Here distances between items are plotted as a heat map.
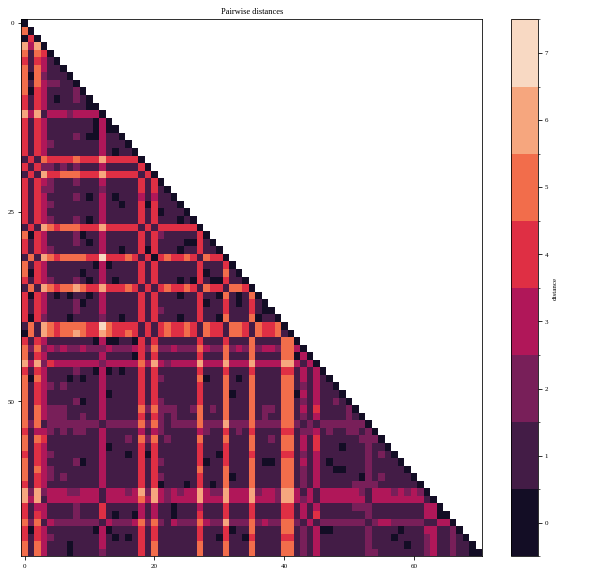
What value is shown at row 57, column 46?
1
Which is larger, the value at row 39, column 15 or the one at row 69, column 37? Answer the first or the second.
the second
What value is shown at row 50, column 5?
1
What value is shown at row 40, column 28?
5
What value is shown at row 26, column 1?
1
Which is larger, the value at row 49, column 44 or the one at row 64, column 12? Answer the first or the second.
the second
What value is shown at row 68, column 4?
2
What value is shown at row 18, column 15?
4
